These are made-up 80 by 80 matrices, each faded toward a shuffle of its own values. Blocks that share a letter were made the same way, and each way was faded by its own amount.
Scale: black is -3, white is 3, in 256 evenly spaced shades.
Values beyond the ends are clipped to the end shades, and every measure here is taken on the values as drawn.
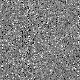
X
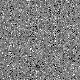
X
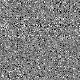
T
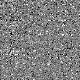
T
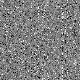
X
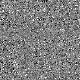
T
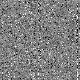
X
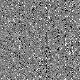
X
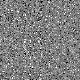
X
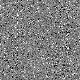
X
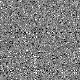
T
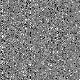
X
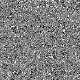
T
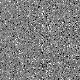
X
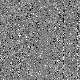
X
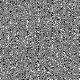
X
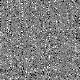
X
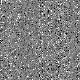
X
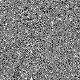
X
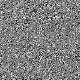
T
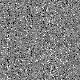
X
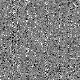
X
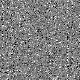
X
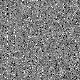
X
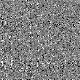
T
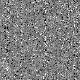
X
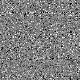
T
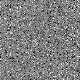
X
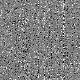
X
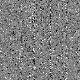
X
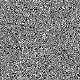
T
